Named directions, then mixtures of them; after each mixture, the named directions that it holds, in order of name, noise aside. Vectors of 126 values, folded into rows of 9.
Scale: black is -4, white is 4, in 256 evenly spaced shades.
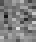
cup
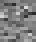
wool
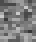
cup, wool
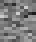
wool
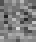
cup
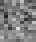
cup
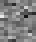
wool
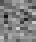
cup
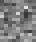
cup, wool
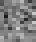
cup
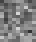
cup, wool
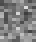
cup, wool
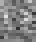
cup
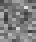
cup, wool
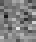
cup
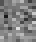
cup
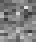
cup, wool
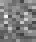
cup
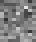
cup, wool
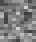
cup, wool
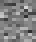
wool
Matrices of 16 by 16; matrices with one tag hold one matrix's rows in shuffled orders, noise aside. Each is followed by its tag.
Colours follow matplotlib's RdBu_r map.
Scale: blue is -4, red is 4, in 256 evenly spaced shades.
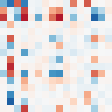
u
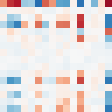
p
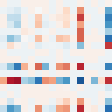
p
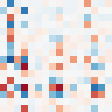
u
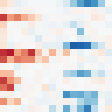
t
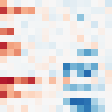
t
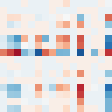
p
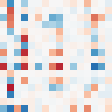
u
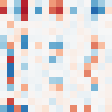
u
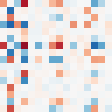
u
